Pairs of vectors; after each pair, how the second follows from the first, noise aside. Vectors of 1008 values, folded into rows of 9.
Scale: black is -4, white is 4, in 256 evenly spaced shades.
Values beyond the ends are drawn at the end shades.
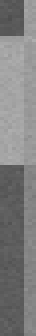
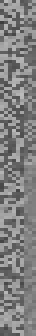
sign-scrambled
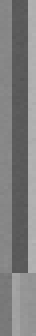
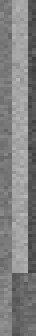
negated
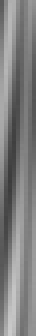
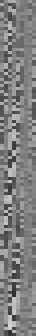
sign-scrambled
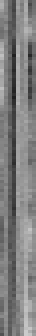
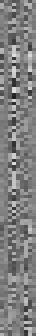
sign-scrambled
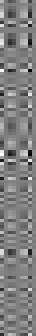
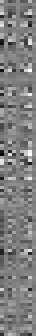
sign-scrambled
